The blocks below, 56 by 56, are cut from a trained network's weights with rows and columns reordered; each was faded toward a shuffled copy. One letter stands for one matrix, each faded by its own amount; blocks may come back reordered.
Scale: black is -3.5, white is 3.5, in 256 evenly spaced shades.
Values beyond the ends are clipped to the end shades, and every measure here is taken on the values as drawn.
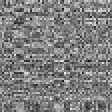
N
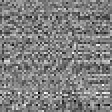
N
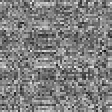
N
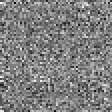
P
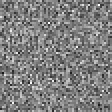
P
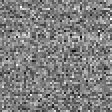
P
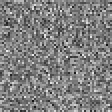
P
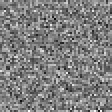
P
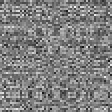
N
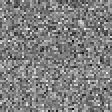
P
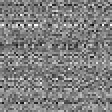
N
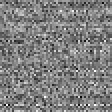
N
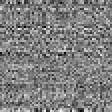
N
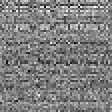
N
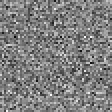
P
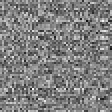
N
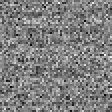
P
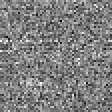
P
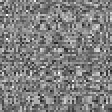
N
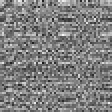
N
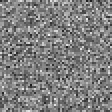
P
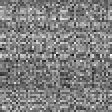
N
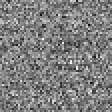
P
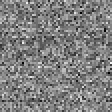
P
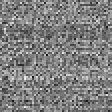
N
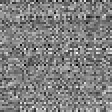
N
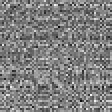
N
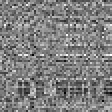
N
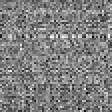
N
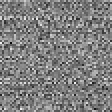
N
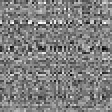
N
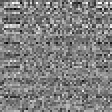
N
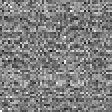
N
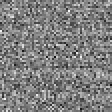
P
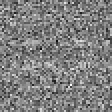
P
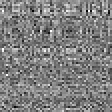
N
